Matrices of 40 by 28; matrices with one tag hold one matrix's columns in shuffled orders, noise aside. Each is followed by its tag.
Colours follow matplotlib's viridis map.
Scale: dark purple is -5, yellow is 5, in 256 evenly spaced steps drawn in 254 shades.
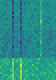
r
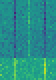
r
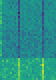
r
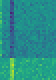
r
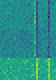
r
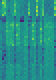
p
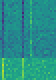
r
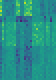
p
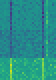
r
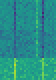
r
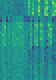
p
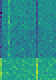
r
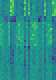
p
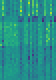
p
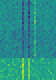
r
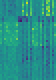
p
